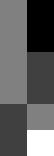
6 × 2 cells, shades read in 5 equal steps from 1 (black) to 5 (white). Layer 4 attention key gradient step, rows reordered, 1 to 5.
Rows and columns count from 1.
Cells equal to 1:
2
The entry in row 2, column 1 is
3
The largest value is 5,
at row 6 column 2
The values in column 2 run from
1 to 5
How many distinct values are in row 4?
2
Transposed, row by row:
3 3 3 3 2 2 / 1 1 2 2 3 5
